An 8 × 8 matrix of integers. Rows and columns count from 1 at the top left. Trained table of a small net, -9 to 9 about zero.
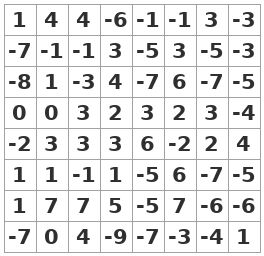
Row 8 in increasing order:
-9 -7 -7 -4 -3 0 1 4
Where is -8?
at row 3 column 1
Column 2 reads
4 -1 1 0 3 1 7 0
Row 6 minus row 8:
8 1 -5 10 2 9 -3 -6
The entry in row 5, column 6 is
-2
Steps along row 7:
up same down down up down same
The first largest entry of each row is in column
2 4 6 3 5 6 2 3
